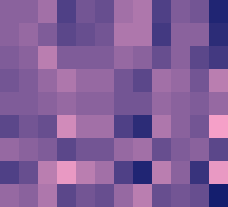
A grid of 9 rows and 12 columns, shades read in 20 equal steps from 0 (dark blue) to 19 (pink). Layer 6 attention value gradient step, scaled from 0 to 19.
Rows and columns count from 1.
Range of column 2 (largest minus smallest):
4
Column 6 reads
7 8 9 11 10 12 8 12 7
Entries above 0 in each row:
12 12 12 12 12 12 12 12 11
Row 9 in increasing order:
0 6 7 7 7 8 8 10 11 11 13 14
